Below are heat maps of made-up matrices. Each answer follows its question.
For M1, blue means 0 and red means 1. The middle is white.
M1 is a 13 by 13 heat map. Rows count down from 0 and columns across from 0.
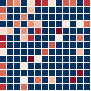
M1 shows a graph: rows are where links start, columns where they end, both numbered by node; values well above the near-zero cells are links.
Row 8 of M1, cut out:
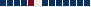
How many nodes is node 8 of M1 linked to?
2
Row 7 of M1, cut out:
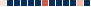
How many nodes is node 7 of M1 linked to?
3
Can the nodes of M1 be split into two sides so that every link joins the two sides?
no
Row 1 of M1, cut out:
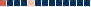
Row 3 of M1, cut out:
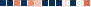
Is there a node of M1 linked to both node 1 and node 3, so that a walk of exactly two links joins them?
yes
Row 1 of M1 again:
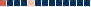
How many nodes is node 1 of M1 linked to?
2
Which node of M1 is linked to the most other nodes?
node 0
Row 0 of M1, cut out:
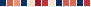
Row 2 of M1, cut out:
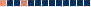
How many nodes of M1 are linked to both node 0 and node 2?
0
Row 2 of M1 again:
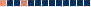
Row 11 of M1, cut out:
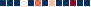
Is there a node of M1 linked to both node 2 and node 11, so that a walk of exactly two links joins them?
yes
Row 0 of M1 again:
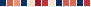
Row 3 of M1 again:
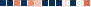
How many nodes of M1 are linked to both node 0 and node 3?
5
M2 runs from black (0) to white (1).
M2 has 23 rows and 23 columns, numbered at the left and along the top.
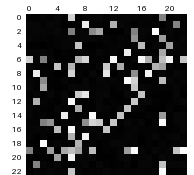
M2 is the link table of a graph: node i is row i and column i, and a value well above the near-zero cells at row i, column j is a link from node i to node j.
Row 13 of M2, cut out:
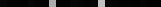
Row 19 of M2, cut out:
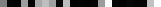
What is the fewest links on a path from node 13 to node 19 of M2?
2
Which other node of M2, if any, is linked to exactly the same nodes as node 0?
node 22
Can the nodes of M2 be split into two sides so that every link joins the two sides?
no
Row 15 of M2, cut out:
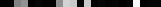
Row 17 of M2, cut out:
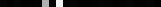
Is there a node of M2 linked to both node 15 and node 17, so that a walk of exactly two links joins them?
yes
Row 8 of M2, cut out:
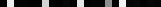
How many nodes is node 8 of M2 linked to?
5
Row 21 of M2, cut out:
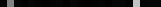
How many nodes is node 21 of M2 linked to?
2
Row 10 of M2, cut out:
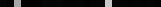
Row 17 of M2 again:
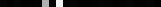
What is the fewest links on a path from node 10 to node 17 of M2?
3
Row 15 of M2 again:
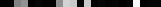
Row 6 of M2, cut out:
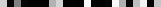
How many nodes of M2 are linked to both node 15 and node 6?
4
